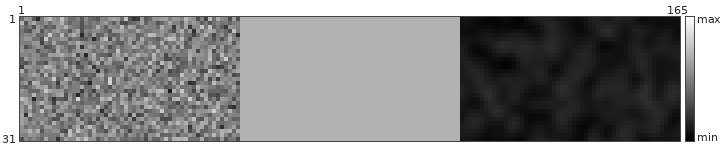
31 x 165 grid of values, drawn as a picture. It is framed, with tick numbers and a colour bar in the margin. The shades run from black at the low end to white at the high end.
The table splits into one row of 3 panels. Panel 1,1: middling, fine-grained, strong in contrast. Panel 1,2: high, flat. Panel 1,3: very low, blotchy, faint in contrast.
